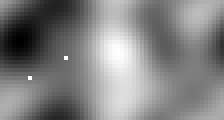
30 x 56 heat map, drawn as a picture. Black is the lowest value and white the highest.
The ninth with the highest average is the centre. No regular stripes run through it. There are two isolated cells, each far higher than the cells round it.
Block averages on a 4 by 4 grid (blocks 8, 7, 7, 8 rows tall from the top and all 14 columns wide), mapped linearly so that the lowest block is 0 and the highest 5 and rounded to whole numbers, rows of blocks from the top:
1234
0442
2453
3353
